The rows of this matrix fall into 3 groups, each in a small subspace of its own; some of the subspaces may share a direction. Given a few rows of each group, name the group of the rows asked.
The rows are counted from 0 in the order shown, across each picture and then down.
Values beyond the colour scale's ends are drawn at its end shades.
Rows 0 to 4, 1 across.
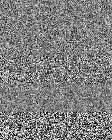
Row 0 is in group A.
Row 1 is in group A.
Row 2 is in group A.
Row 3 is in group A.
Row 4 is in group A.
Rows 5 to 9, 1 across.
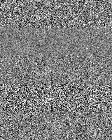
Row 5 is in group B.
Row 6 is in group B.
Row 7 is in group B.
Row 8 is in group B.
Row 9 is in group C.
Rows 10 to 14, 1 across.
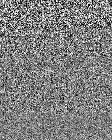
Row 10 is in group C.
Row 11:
A
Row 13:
A
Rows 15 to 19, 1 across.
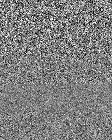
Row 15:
B
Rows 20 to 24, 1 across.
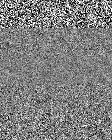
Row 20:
C
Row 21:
A
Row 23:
B
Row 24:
A
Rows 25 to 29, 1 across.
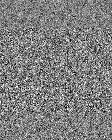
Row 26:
C
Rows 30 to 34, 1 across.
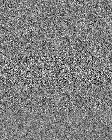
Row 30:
C
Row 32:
C
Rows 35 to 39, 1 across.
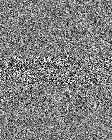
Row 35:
C
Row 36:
A
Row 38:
C
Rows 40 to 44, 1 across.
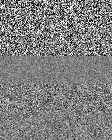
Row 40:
A
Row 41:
A
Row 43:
A
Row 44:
C
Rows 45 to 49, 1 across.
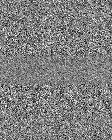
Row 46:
B
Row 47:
A
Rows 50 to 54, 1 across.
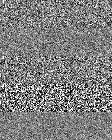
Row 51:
A
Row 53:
A
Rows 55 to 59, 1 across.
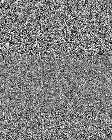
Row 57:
C
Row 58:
A
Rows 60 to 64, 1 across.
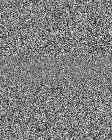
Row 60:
C
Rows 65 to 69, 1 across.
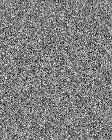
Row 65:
A
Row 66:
A
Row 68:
C
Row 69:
B
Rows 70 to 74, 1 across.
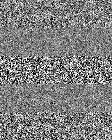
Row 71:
C
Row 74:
B
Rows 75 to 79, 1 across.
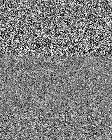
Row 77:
B
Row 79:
A
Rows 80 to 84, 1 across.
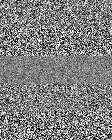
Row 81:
C
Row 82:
A
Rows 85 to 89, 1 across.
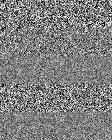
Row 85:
B
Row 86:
B
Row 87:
A
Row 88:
B
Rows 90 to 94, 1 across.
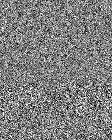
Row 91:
B
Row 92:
B
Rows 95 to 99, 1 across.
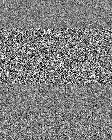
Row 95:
B
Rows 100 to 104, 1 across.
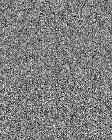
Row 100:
A
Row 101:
C
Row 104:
A
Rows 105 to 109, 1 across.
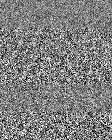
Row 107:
B
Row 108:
A
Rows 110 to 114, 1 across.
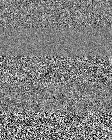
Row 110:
C
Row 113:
A
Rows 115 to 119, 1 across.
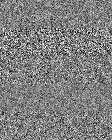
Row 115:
B
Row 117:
A
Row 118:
A
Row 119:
B
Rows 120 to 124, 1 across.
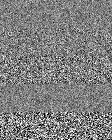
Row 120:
C
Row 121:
C
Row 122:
C
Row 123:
B
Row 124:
B
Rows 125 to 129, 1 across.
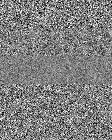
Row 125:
B
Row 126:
A
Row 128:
B
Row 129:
A
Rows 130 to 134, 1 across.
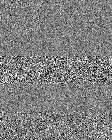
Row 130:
A
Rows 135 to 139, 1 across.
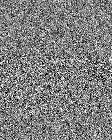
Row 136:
A
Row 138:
B
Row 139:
C
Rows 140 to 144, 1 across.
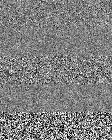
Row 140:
A
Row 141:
B
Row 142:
A
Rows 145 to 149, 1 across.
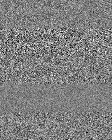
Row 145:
B
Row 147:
B
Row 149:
B
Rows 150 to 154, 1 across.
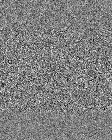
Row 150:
B
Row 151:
B
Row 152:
C
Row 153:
B
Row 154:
A
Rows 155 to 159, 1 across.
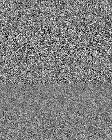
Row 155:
B
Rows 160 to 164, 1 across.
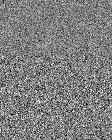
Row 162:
B
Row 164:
A
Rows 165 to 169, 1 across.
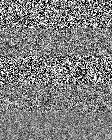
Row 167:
C
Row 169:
B
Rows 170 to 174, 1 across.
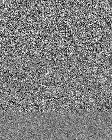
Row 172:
A
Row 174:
C
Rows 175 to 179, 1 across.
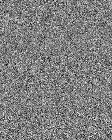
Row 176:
B
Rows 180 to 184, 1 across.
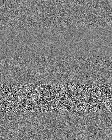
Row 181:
B
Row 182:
B
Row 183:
B
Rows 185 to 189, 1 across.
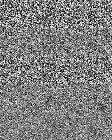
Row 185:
B
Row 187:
B
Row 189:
C
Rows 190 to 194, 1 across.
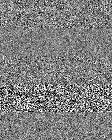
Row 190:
B
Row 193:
B
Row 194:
B
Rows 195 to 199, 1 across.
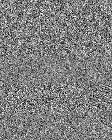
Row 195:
A
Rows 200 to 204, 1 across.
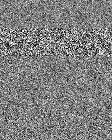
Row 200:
C
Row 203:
A
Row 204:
B
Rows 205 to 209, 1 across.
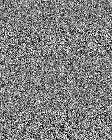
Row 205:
C
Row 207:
A
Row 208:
B
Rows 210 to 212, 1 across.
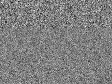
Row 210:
A
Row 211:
B
